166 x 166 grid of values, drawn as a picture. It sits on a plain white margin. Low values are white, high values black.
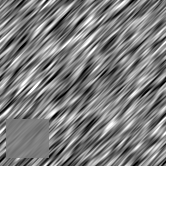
Odd rows or columns: none. Grain: diagonal, up to the right. Odd patch: calmer, in the bottom left. Mirror symmetry: none. Slope: none. Calmest part: bottom left. Histogram: bell-shaped. Average level on the scale: 50%.
